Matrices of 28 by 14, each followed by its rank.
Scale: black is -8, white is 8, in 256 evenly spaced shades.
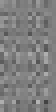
two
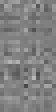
three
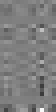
two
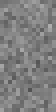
full rank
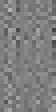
three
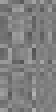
two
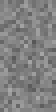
full rank
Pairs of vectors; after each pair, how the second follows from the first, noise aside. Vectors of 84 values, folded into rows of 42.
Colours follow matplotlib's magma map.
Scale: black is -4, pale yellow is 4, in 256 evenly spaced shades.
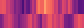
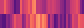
reversed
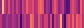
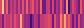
sign-scrambled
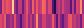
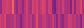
shrunk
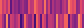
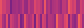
shrunk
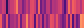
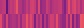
shrunk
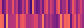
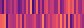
sign-scrambled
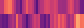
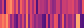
sign-scrambled
